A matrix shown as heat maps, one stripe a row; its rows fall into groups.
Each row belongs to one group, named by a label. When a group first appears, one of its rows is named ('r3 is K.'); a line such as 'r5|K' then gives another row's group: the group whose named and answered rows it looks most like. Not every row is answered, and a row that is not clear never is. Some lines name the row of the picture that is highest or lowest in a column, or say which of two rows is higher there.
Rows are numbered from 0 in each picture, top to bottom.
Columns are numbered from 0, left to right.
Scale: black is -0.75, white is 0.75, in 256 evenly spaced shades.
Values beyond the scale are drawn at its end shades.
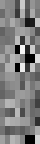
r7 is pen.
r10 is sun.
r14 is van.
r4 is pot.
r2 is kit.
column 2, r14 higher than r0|No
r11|sun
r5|pen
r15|kit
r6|kit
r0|pen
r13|sun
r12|pot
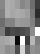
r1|sun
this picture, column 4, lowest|3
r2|sun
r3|van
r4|pen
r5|pen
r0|sun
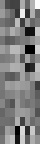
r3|kit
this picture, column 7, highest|0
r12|sun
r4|van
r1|pen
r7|kit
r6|pot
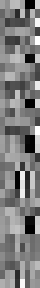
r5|pot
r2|van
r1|pen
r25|kit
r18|pot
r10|pot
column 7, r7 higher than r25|No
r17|sun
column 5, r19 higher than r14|No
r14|van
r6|kit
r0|kit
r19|pen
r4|van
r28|pot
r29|van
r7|sun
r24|kit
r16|kit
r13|sun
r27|pot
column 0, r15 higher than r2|Yes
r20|pen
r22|van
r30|pen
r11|kit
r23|sun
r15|kit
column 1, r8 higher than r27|Yes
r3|sun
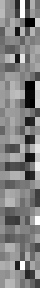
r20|van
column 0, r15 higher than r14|Yes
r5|van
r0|pen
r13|kit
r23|van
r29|pen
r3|pen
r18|van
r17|kit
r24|van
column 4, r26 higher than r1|No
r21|sun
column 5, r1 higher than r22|No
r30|kit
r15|kit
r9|kit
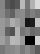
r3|pot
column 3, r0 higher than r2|No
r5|sun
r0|van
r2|kit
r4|kit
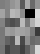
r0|pot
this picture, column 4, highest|2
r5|van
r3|sun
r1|kit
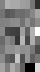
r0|sun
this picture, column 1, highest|0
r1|van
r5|sun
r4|pen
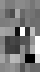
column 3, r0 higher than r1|No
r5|van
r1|pot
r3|pen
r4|van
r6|kit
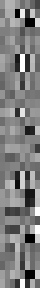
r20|pen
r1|pen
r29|pot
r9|pot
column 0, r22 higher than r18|Yes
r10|pot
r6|pen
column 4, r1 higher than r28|Yes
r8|pot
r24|sun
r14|kit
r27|pot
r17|van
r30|kit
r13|pot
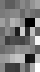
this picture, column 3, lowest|3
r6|kit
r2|kit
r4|van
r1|sun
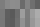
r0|sun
